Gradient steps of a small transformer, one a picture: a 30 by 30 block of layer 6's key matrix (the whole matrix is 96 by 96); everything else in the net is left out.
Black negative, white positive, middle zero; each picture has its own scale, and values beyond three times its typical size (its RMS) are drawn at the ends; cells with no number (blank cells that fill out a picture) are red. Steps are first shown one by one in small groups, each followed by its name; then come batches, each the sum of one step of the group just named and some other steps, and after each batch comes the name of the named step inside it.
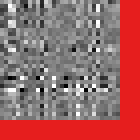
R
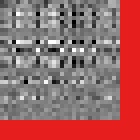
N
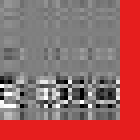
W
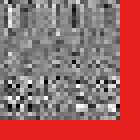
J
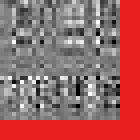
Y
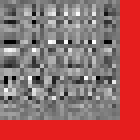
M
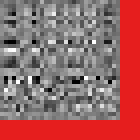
M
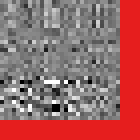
R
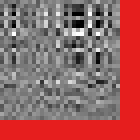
W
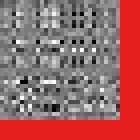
N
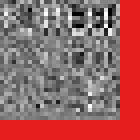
Y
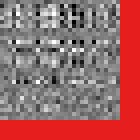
N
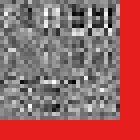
R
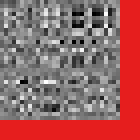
N
